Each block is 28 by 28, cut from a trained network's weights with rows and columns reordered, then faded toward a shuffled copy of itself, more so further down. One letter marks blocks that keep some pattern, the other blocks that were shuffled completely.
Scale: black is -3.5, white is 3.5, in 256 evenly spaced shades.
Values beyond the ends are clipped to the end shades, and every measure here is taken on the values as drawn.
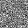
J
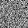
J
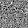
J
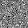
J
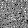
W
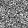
W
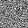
J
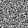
W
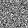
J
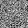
J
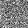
J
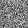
W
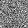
J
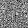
W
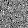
W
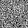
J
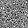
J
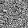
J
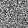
W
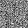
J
